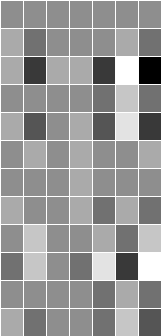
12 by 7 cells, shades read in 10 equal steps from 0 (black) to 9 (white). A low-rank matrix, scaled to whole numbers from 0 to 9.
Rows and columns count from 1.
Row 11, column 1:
5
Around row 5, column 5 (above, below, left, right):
4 5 6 8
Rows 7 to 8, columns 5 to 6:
5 5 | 4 6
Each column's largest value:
6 7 6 6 8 9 9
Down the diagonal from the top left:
5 4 6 5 3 5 5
